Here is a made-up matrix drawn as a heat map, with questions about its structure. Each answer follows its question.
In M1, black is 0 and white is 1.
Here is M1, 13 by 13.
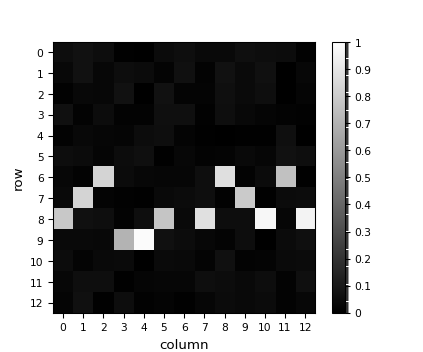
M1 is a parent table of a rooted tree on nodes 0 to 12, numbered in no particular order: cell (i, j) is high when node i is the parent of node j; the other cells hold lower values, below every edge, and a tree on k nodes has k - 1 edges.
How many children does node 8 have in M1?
5
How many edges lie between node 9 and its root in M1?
3
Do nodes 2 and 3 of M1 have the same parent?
no
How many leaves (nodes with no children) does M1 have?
9
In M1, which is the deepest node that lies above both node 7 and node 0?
8
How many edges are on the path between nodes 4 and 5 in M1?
4
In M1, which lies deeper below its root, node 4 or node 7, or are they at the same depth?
node 4
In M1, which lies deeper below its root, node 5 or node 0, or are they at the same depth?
the same depth
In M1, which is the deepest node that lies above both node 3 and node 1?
7
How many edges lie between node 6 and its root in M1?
0
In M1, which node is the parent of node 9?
7
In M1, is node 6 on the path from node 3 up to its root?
yes
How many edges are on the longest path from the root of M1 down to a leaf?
4
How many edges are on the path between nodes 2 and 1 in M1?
4
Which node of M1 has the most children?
8
